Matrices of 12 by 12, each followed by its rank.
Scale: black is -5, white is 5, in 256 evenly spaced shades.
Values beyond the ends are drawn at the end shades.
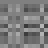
one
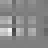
one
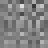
two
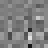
two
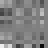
one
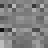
two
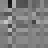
two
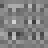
two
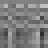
two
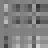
one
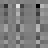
one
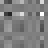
one
